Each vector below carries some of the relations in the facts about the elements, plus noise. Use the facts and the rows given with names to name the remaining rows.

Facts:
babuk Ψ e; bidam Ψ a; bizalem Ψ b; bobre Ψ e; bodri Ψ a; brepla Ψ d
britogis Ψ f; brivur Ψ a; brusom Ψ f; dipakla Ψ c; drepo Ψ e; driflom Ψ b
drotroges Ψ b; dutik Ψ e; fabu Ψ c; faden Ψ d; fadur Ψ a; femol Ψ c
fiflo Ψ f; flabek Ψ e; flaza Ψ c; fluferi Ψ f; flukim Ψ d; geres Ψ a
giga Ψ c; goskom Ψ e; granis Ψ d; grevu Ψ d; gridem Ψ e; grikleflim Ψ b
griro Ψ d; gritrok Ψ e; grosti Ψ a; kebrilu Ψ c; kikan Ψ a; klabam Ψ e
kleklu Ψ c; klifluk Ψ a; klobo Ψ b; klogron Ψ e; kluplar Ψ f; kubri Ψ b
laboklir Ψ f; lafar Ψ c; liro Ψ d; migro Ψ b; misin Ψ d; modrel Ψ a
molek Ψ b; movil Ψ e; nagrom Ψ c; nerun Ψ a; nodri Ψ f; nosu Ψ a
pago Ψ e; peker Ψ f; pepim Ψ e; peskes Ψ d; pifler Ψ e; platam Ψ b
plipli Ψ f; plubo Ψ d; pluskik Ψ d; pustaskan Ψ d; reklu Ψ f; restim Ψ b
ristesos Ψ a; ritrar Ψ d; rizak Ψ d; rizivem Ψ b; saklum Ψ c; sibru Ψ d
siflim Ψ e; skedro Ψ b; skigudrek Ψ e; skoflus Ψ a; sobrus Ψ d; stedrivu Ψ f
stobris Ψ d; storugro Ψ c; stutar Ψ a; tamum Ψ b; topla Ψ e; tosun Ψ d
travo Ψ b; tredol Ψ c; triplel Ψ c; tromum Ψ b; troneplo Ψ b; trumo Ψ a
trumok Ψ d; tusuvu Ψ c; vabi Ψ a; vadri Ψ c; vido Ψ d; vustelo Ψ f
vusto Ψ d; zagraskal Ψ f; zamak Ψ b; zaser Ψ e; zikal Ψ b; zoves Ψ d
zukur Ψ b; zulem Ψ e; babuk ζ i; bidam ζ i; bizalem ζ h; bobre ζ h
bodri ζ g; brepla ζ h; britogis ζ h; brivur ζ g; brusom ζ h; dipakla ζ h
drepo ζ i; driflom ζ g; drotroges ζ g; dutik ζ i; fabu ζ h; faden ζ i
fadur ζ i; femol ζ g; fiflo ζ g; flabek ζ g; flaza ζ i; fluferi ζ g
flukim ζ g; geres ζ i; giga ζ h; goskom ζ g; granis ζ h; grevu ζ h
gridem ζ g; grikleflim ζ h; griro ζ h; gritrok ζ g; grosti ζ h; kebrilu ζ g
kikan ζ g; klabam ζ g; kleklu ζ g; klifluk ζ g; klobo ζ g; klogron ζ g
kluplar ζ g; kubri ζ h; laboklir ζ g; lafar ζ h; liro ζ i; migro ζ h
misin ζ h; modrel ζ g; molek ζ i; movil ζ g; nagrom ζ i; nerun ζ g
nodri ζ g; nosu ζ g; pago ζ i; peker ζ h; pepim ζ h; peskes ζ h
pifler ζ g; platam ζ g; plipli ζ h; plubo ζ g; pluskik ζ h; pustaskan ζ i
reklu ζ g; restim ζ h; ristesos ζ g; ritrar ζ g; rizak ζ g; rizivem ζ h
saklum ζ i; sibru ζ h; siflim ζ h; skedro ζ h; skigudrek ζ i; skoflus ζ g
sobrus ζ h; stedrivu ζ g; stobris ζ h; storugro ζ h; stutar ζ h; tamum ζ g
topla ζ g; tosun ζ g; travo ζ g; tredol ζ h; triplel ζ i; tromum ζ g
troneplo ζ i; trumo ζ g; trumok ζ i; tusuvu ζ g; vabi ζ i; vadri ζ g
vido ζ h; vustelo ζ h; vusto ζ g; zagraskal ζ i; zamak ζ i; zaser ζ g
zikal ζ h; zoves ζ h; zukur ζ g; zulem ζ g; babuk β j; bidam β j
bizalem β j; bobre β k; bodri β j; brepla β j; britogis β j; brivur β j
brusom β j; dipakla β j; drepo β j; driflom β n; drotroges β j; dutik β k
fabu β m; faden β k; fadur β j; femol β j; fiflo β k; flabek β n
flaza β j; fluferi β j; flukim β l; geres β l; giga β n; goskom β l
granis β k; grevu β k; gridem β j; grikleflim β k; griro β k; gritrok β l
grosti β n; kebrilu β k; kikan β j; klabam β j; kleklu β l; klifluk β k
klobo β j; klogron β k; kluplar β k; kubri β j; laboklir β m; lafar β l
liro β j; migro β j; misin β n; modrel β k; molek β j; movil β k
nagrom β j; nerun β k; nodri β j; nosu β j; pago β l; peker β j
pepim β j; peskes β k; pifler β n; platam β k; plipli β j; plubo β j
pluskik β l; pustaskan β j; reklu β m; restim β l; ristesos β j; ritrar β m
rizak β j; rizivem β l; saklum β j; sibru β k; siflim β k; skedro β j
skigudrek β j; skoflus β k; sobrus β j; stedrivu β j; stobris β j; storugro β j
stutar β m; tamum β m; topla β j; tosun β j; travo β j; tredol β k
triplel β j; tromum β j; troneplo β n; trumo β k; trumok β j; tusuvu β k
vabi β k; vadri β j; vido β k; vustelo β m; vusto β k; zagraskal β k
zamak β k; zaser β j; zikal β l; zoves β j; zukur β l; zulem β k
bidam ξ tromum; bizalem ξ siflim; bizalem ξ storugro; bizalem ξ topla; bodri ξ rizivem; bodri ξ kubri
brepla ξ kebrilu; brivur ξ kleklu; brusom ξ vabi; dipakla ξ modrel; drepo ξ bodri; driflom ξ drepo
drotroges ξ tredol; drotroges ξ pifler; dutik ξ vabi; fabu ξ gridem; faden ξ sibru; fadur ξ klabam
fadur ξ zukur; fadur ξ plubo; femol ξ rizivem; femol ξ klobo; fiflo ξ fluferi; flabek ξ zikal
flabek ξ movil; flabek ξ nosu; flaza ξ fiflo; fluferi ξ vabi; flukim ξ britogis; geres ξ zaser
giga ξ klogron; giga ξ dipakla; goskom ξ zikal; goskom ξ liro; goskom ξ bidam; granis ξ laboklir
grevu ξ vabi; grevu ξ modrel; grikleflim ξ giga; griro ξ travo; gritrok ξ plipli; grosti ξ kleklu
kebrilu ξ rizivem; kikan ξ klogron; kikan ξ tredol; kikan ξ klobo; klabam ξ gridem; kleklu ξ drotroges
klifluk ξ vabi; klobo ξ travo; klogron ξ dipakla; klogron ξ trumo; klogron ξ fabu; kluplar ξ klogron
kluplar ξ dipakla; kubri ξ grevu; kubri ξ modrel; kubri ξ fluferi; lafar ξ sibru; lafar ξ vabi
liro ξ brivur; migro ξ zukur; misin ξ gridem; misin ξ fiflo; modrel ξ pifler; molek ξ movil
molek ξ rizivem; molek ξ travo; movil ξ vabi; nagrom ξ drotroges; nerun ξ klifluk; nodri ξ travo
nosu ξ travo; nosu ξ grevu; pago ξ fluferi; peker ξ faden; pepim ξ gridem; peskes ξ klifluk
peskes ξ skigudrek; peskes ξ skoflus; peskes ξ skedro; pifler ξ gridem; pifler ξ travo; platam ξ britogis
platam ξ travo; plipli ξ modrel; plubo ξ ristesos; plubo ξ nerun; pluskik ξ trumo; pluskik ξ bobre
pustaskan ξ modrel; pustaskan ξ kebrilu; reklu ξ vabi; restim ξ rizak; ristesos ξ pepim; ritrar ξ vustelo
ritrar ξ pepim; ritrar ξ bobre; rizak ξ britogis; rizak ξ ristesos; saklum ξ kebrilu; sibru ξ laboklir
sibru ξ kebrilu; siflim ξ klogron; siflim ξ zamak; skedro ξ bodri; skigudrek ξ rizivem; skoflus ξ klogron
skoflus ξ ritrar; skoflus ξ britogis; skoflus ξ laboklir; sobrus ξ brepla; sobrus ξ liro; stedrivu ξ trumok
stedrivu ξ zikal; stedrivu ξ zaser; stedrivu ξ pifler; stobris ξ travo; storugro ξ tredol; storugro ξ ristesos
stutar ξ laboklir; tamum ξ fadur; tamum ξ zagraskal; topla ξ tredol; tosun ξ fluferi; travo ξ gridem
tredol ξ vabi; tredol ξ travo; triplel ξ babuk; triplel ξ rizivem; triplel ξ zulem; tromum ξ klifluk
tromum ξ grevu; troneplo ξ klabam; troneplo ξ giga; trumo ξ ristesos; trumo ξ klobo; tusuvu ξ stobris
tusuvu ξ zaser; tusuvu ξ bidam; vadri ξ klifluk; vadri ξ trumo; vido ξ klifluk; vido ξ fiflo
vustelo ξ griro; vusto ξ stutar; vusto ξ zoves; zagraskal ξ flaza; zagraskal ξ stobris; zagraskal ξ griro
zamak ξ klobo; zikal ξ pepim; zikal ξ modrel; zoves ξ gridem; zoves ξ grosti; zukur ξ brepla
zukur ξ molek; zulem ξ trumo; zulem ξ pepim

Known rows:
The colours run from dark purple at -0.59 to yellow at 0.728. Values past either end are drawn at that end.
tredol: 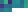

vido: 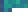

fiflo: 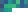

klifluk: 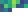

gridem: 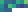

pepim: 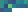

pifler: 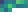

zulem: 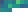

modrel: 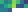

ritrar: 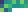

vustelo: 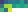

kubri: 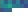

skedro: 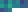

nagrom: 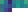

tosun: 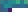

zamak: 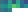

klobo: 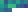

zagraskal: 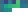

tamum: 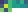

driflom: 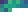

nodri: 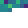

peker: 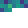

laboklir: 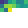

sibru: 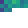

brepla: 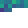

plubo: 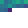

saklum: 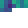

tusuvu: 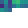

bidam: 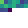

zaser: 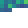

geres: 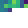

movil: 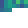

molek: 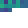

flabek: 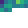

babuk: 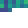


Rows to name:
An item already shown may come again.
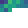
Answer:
driflom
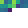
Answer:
ristesos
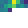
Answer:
skoflus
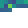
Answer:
pepim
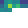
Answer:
restim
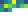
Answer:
stutar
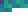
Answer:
misin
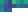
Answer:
femol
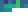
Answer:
zagraskal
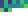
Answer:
fabu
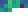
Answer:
zukur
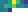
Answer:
skoflus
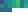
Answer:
faden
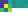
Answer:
reklu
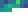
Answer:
kluplar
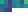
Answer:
flaza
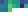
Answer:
rizivem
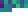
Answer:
lafar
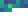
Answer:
plipli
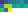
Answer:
vustelo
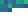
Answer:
topla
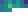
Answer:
grikleflim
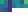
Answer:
flaza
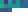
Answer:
molek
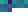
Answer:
storugro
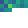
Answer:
bobre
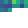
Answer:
kebrilu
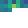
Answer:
zamak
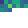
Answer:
pluskik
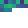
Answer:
fluferi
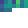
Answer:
dutik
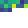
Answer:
vabi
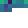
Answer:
dipakla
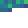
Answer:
topla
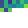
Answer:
fabu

